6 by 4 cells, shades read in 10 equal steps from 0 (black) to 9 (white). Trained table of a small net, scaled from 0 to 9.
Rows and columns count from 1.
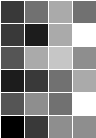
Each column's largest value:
3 6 7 9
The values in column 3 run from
4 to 7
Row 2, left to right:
2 1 6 9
